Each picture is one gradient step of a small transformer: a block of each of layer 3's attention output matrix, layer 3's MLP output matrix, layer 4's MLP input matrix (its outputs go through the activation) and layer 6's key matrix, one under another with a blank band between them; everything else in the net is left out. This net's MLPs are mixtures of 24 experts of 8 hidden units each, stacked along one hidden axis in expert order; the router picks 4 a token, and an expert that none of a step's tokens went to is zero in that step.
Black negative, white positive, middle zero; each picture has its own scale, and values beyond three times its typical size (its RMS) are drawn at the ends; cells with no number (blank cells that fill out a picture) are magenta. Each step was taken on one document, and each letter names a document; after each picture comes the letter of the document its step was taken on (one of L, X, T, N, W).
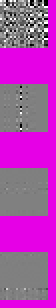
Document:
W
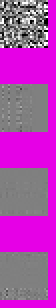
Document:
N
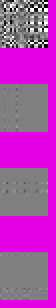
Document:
W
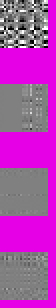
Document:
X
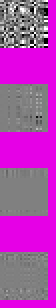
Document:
X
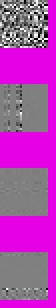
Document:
W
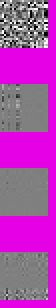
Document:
N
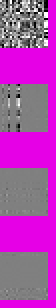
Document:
N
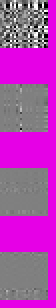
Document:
W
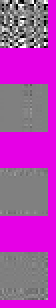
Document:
X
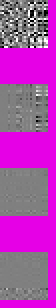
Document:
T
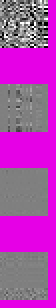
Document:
T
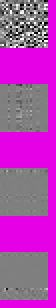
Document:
T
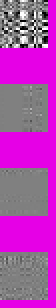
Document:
X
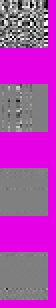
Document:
N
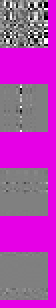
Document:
W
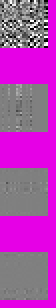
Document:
N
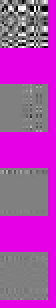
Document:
X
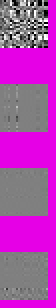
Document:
T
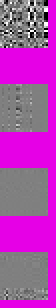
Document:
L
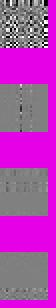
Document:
W
